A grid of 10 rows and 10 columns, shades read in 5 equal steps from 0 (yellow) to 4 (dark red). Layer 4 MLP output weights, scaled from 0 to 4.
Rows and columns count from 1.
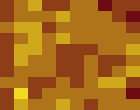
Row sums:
26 23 20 19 21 24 23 22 22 20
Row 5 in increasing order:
1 1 1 2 2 2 3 3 3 3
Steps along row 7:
down same same up same down up down down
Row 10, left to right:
3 1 2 2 1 2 3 2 2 2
